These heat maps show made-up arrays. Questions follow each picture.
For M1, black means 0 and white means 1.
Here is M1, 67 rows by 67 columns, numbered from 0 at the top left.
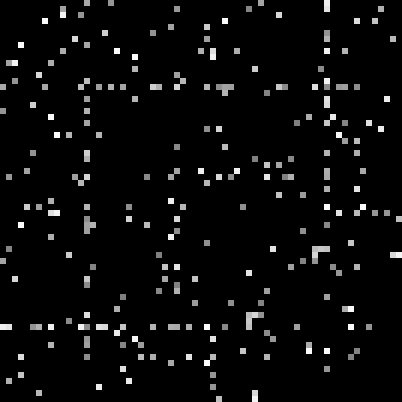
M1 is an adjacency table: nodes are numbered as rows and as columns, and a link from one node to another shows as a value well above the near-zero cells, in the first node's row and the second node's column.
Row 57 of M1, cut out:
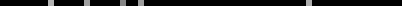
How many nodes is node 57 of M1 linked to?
5
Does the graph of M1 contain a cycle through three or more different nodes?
yes
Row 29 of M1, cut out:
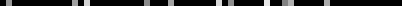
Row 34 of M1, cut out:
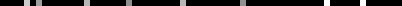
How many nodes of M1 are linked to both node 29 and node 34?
2
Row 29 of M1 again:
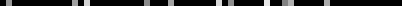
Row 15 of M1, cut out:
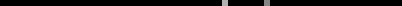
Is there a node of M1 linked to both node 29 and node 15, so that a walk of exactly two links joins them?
yes
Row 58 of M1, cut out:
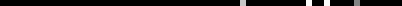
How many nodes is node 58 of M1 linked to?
4
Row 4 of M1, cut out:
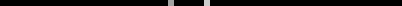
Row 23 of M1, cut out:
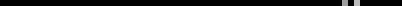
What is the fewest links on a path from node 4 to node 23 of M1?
4
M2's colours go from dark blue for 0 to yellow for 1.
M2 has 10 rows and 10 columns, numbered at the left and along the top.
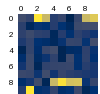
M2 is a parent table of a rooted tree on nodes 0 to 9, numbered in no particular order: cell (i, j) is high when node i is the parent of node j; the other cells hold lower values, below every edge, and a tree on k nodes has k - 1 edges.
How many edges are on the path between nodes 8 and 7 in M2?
1
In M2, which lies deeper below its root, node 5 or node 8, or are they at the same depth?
node 5
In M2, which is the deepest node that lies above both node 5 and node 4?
8
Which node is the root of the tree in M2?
0
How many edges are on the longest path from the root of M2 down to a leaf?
2
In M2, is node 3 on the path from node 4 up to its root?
no
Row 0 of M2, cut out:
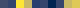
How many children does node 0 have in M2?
4
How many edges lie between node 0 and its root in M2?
0
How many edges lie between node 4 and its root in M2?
2
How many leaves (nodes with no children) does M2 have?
7
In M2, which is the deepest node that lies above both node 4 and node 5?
8
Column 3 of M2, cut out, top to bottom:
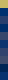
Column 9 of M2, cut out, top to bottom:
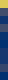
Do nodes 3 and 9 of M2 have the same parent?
yes
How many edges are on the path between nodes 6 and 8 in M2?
1
